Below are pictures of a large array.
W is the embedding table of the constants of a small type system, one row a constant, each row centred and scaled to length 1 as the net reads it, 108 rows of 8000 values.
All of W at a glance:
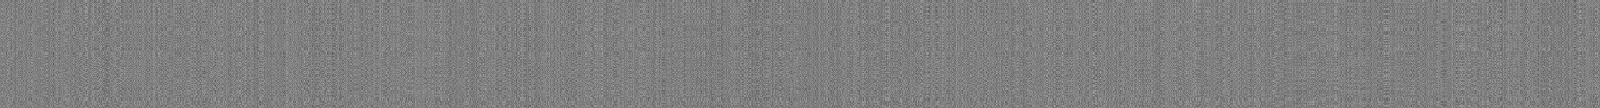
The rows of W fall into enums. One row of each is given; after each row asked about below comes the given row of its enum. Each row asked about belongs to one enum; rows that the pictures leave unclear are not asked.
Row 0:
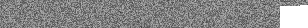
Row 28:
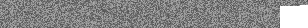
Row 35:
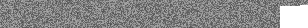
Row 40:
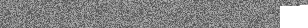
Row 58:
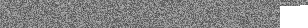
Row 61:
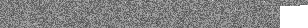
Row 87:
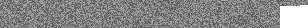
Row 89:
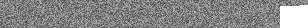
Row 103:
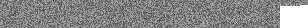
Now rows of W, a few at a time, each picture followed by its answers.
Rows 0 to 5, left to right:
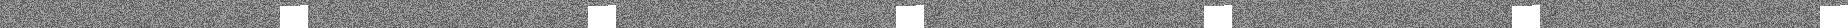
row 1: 0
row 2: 89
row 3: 103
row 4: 35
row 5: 103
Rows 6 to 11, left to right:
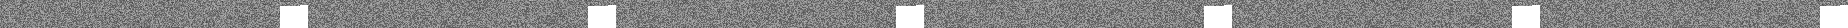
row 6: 0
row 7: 87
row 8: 35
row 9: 35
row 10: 87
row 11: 87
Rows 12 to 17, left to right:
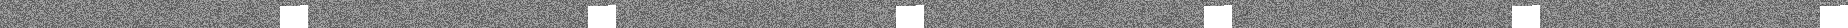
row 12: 87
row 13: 35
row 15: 87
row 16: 103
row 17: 58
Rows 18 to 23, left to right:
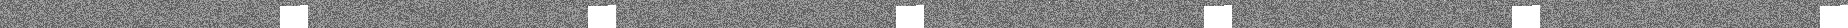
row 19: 28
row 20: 35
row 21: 61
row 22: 61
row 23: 35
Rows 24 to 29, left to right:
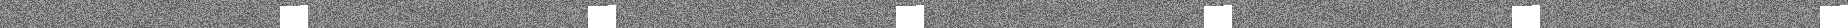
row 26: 58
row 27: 40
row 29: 28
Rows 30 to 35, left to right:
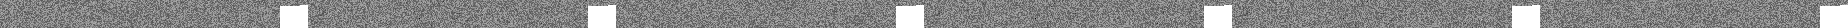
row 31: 103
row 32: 87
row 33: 103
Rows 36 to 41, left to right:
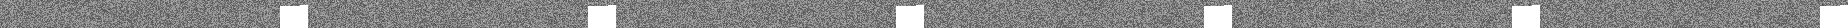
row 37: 58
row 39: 87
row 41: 87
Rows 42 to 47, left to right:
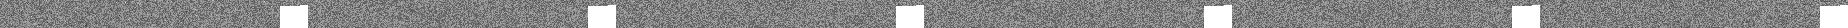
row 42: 61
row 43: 28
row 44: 87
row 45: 28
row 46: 28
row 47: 0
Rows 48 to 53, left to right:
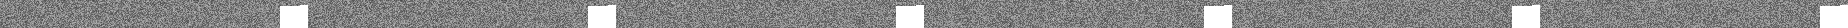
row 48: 89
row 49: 89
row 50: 58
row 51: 61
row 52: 35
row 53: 35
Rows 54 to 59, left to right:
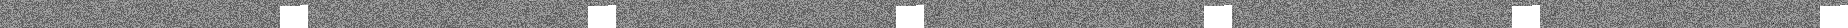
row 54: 35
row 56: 35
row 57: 103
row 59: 103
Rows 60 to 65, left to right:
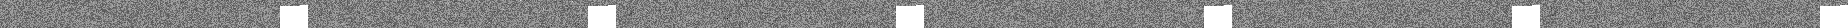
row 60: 28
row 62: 103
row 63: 28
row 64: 35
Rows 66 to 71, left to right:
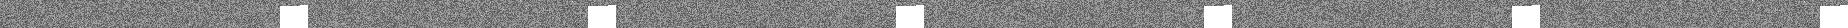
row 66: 89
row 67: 61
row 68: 0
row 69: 28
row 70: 28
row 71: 61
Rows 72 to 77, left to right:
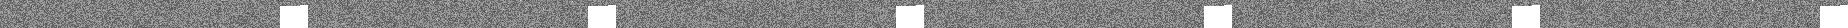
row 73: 61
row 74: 28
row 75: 35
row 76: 40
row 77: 61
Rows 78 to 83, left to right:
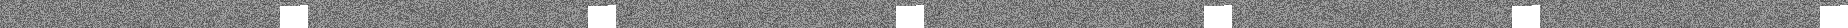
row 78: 0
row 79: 28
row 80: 103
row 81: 103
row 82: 28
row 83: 0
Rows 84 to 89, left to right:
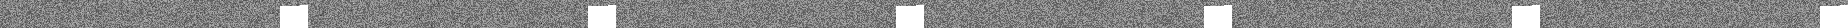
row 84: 40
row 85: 103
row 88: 89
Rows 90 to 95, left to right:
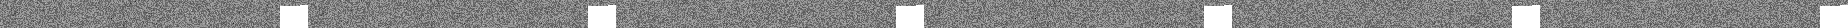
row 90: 103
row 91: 103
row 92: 35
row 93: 103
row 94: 87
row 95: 35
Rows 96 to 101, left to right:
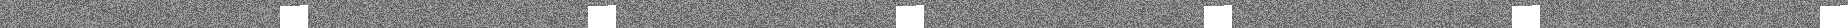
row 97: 58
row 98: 87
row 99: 87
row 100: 87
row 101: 61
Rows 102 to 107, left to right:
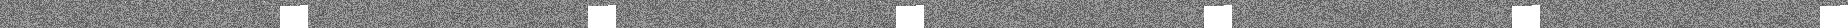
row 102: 61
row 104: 61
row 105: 28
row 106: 28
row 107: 87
